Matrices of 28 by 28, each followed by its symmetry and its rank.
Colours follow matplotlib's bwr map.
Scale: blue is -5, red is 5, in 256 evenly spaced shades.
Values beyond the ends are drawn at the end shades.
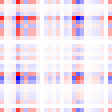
symmetric, rank one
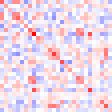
symmetric, rank five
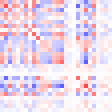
symmetric, rank three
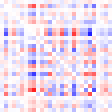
antisymmetric, rank two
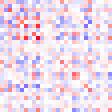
symmetric, rank three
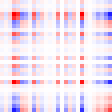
symmetric, rank one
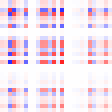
symmetric, rank one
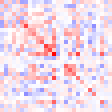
symmetric, rank five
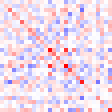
symmetric, rank five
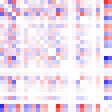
antisymmetric, rank two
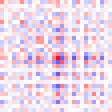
symmetric, rank three
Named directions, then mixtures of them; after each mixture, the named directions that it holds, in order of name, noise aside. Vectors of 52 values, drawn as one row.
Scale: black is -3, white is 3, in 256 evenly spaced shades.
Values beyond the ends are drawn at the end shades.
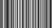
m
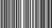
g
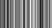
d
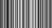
d, m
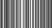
g, m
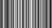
m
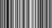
d, m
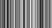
d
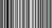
d, m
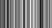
d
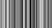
d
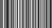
m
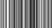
d, m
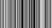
d, g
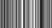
d, g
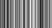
d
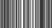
d, g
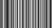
m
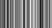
d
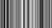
d, g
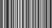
m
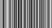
m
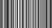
m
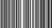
g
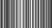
g, m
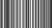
g, m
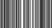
d, g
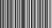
d, g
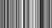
d, g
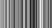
d
